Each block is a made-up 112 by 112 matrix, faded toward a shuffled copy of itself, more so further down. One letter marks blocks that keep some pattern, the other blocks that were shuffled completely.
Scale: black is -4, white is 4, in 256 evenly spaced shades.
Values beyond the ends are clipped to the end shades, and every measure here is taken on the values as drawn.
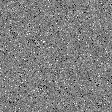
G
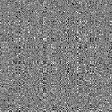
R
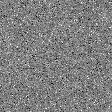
G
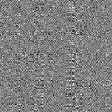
R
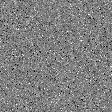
G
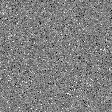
G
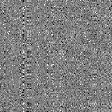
R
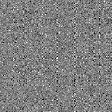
R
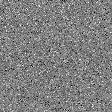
G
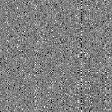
R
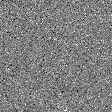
G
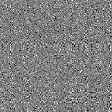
R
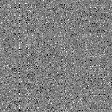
R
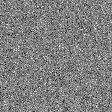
G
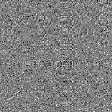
R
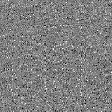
R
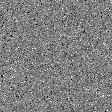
G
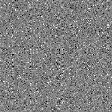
R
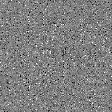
R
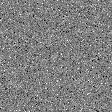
G
